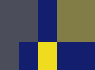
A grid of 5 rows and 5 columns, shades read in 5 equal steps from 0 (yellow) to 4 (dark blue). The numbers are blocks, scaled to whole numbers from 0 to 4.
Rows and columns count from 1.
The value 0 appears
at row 4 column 3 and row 5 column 3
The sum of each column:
15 17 12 14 14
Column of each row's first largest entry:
3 3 3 2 2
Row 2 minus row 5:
0 -1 4 -2 -2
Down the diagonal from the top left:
3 3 4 4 4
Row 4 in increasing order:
0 3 4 4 4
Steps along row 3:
same up down same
